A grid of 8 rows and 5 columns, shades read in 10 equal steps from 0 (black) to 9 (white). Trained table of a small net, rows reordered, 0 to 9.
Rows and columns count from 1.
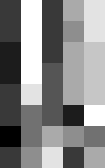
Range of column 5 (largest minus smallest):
5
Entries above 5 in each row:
3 2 3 3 3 1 1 2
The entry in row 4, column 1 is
1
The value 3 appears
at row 4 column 3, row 5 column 3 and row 6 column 3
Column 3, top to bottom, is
2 2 2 3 3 3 6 8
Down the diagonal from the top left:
2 9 2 6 7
